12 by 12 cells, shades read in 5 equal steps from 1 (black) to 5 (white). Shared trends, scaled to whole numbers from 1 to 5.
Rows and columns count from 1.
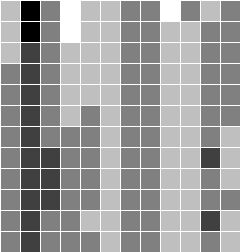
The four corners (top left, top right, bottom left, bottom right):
4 3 3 4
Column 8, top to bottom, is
3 3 3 3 3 3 3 3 3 3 3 3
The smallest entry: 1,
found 2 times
